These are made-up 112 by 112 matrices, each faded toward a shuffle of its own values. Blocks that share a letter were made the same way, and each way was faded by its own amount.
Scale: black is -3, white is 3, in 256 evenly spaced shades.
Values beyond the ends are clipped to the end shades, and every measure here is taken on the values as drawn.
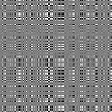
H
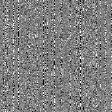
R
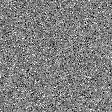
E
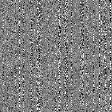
R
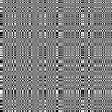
H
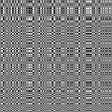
H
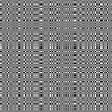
H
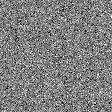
E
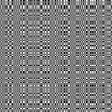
H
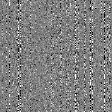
R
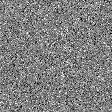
E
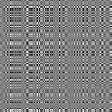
H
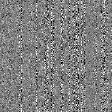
R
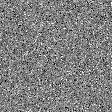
E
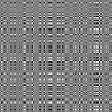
H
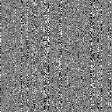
R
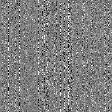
R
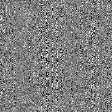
R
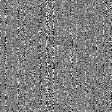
R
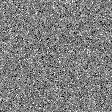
E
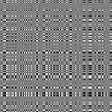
H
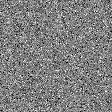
E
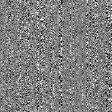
R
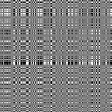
H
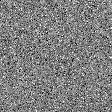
E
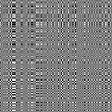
H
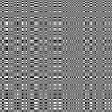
H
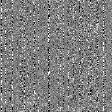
R
